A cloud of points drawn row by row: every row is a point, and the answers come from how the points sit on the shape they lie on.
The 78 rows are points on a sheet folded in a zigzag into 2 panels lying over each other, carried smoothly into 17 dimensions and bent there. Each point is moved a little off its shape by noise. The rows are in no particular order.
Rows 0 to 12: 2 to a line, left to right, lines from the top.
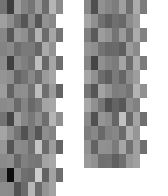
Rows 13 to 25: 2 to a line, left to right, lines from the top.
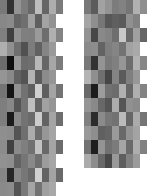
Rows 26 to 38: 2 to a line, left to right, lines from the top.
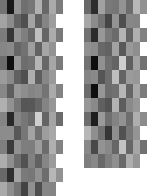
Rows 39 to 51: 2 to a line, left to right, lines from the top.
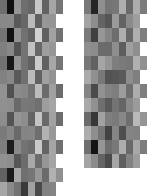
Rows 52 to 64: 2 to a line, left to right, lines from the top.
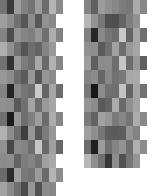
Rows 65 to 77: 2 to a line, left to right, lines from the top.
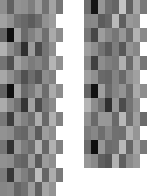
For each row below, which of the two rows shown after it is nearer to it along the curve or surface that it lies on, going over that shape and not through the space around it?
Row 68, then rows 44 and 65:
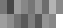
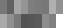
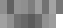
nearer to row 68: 44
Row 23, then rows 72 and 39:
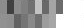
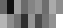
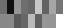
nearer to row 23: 39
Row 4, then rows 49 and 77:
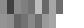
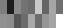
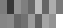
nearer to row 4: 49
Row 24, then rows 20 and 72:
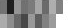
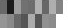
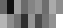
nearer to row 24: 72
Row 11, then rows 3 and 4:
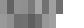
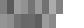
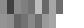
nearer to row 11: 4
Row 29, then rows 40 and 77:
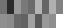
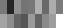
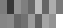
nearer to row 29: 77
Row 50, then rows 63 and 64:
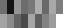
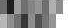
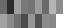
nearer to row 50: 63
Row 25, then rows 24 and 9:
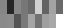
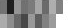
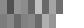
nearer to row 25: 24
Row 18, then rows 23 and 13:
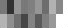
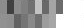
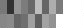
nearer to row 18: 23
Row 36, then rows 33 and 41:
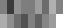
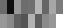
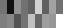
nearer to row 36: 33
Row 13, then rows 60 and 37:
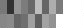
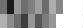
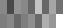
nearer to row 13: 37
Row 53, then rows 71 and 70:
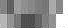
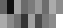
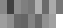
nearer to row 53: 70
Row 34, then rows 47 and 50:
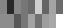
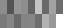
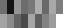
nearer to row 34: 50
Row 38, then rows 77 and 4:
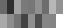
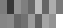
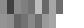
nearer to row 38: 77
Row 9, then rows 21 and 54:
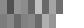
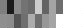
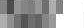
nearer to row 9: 21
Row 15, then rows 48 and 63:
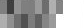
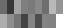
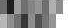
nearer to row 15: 63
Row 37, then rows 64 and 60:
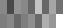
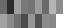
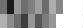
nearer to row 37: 64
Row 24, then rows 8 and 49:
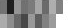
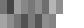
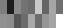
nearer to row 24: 49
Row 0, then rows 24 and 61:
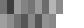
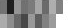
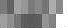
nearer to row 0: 61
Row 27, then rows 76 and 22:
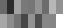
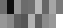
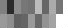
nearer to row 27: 76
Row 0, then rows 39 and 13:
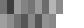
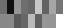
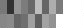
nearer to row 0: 13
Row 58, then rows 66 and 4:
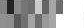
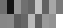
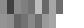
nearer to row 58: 4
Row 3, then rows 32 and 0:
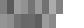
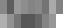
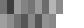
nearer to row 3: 0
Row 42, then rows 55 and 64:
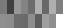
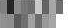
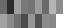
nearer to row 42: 64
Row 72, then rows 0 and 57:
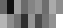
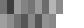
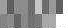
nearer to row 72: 0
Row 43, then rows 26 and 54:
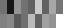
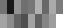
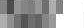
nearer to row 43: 26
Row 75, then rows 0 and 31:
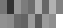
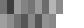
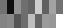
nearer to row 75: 0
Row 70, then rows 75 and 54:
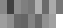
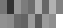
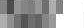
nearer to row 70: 54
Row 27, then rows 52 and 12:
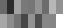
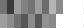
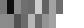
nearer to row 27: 52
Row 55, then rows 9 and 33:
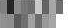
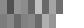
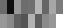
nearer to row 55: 33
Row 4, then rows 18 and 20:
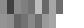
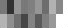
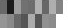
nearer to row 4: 18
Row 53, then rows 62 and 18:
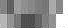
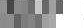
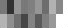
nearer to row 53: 18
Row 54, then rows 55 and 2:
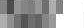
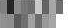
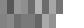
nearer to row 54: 55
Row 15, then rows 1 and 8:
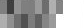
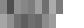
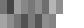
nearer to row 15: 1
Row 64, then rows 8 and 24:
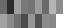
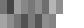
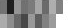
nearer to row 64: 8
